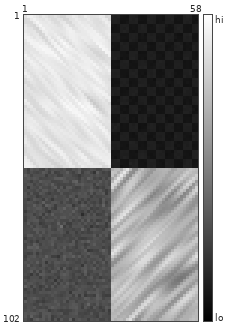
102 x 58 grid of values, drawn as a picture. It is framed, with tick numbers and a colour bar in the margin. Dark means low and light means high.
It is made of 2 by 2 panels. Panel 1,1: very high, slanting down to the right, faint in contrast. Panel 1,2: very low, checkered, faint in contrast. Panel 2,1: low, fine-grained, faint in contrast. Panel 2,2: high, slanting up to the right.
